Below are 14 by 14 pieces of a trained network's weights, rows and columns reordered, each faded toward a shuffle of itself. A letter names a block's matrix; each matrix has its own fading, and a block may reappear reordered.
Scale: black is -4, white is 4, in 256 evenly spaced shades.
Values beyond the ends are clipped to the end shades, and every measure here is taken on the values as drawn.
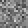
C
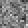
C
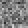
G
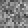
C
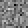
C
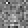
G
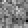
G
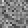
C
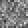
C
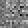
G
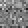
G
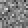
C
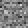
G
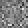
G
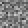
C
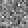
C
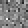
G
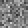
C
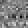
G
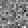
C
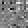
G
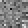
G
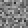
C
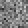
C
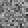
C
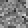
G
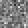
C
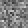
C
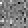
G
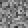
C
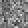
C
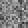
C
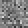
C
